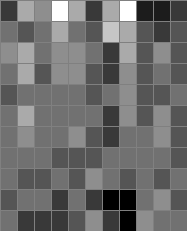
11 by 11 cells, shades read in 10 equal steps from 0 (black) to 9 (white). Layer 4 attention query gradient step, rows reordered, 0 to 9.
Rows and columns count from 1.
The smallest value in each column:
2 2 2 2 3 2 0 0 1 1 2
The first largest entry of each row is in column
4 7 2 2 8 2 2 1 6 10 6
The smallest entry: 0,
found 3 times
